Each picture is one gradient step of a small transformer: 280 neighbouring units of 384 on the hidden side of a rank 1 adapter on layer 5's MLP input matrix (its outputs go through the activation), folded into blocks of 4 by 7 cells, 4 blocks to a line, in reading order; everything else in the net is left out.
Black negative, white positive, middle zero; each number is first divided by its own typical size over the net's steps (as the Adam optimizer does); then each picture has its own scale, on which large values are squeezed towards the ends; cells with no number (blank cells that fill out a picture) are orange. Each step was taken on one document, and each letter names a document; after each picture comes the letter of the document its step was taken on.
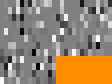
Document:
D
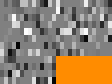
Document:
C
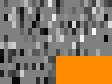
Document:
C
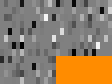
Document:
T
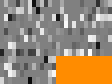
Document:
D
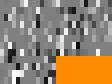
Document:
C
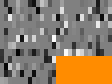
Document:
D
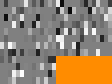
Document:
C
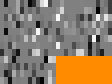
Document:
D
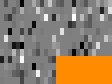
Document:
T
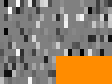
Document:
D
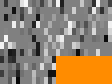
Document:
C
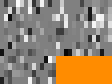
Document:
D
